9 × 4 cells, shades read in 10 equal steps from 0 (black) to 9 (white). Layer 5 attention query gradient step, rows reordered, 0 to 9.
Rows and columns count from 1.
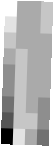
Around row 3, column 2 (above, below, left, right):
6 7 7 6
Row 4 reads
6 7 6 6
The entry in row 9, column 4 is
4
